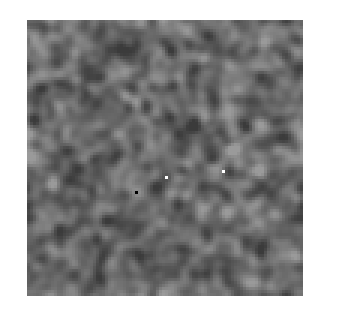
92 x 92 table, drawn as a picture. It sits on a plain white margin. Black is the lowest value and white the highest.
Slope: none. Grain: blotchy. Odd rows or columns: none. Average level on the scale: 40%. Mirror symmetry: none. Lone odd cells: 3, 2 higher and 1 lower than their neighbours.
